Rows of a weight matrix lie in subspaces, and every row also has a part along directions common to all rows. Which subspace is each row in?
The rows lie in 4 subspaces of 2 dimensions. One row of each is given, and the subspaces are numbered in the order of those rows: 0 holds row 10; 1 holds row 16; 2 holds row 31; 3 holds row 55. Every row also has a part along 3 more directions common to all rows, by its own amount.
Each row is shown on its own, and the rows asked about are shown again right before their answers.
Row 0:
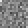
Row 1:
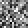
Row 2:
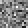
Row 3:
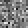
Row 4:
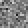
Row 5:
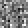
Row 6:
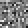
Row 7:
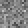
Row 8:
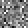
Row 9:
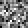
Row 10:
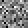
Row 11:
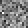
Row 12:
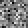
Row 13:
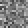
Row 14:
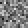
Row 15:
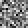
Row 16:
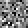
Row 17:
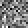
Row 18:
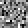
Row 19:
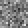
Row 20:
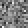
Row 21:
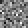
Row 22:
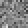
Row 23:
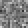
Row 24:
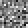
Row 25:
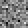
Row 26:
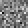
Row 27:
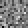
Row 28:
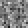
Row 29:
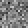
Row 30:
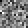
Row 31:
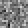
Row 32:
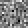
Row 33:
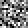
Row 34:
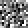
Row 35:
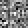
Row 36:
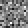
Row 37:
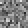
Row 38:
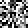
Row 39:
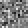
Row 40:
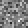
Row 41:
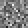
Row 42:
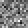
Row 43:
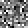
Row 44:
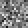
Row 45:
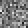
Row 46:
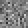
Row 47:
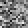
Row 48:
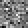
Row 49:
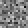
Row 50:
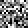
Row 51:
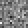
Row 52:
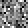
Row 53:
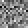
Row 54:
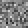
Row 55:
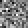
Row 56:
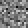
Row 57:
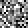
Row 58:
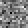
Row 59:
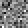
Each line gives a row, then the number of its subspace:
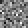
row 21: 3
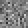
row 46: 1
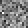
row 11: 3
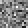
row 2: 3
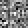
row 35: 1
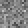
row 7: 0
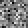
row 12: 3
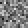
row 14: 2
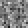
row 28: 2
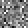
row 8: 0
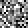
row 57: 0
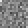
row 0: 3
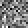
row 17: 0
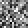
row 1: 1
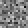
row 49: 2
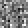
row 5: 2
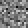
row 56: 3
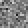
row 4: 3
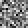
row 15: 3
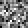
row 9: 2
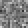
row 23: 2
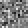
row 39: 1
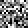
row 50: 0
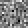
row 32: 1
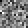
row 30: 3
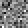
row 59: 0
